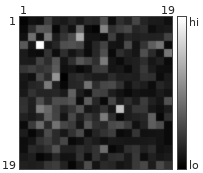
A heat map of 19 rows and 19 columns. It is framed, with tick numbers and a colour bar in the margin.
Grain: fine. Seam: none. Odd rows or columns: none. Roughest part: top left. Histogram: skewed, a long tail of high values.
